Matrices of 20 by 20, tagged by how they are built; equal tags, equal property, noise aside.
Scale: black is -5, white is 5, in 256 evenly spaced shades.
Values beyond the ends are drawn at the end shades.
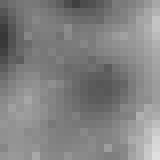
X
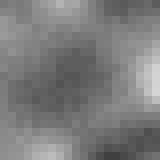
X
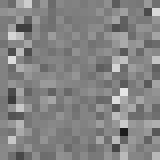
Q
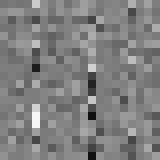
Q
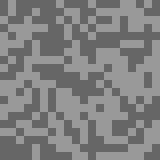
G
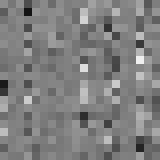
Q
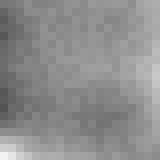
X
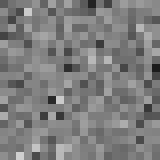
G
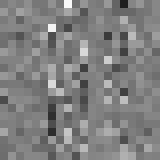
Q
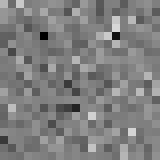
G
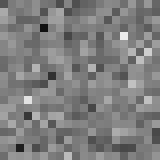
G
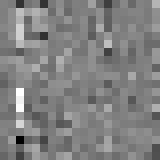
Q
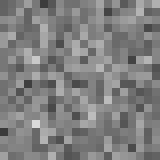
G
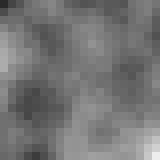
X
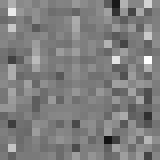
Q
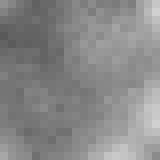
X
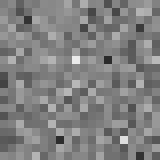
G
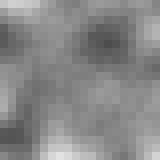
X
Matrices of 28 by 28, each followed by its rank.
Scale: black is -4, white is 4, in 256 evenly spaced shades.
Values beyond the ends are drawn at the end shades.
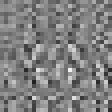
three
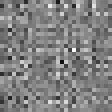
five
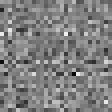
five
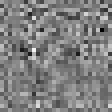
five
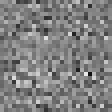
five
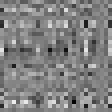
three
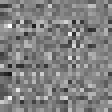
five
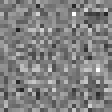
five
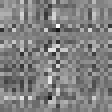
three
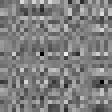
three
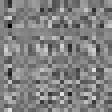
three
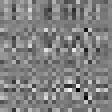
three
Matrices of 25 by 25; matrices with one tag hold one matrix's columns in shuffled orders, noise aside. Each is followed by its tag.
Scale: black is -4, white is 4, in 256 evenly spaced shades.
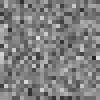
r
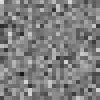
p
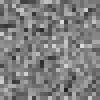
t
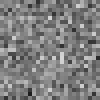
r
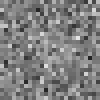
t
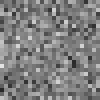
t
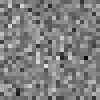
r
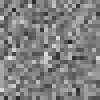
r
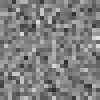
t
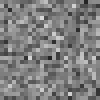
r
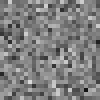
p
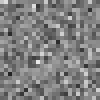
p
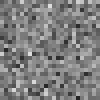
p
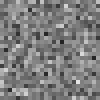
p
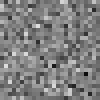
p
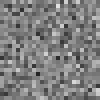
p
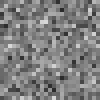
t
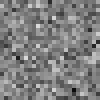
r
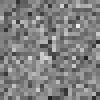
r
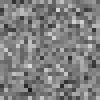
t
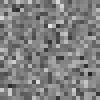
p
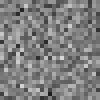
r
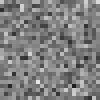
p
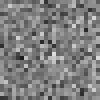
r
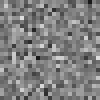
r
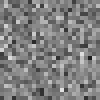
r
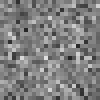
r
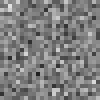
p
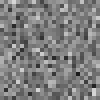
p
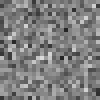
r
